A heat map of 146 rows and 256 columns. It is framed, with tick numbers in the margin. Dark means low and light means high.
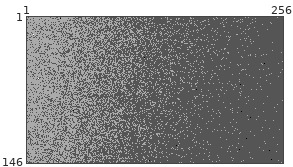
The bottom right is the calmest part. Fine speckle covers the field. There is an overall slope up to the left. No regular stripes run through it. No single row or column stands out from its neighbours.
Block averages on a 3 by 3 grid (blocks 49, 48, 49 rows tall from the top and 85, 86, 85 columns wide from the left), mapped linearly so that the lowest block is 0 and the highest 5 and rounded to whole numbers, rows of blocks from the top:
5 2 0
5 1 0
4 1 0
